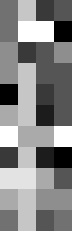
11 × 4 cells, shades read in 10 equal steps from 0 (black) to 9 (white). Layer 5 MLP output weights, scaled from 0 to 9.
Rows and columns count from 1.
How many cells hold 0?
3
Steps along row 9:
same down down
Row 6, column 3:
1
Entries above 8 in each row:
0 2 0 0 0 0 2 0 0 0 0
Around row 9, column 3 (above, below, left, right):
1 5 8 3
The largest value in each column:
9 9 9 9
